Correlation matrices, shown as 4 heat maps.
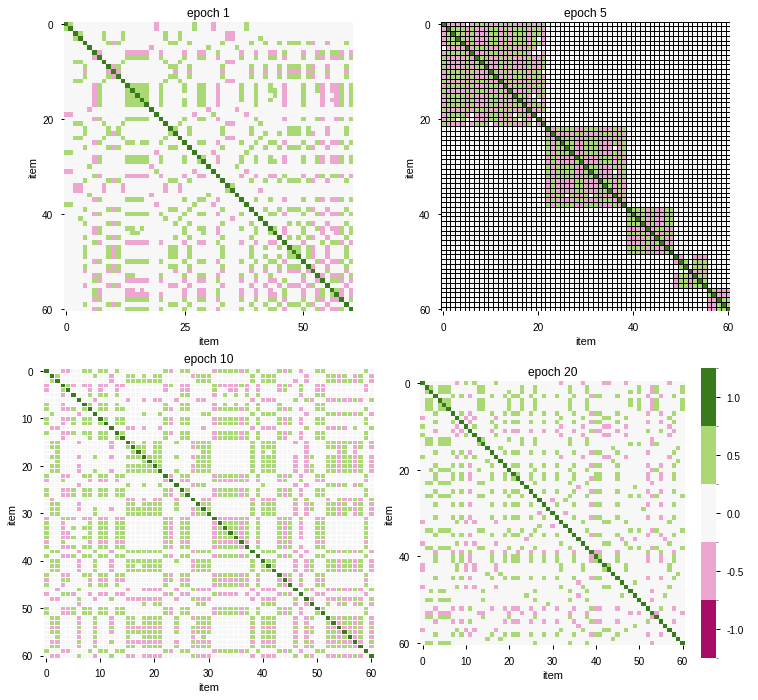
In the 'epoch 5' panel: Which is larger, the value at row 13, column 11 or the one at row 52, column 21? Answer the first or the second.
the first
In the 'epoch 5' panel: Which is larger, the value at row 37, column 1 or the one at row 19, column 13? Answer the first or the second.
the second
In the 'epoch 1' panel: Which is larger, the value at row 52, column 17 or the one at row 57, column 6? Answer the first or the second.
the second
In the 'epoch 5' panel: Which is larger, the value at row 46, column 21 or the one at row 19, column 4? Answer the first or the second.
the second
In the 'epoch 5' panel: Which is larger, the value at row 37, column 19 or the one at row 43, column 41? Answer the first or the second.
the first
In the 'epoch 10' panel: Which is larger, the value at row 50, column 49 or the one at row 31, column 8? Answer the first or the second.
the first
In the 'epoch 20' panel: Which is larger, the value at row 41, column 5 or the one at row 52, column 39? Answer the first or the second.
the second
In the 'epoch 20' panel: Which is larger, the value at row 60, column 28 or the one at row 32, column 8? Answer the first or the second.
the second
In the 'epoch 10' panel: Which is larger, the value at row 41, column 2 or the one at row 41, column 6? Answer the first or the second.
the first
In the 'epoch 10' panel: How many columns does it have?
61
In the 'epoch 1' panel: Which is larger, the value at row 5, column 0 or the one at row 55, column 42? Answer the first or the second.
the first
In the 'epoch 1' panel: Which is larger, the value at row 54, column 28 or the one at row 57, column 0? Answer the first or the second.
the second
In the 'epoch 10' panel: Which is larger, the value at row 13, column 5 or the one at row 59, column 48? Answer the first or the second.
the first
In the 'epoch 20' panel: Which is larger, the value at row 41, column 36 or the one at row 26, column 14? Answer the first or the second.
the second
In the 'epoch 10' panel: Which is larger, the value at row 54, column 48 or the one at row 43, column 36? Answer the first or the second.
the first
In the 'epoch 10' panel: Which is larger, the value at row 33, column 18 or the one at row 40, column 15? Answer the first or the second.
the second
